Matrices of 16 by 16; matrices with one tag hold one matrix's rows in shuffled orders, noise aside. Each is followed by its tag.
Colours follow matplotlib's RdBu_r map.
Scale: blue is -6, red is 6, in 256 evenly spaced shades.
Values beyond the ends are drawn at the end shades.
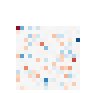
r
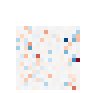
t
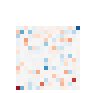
r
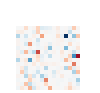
t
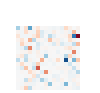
t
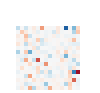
t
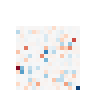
r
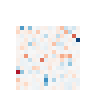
r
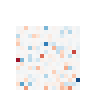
r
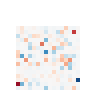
r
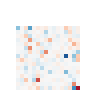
t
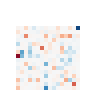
r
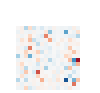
t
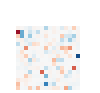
r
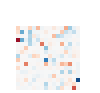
r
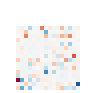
r
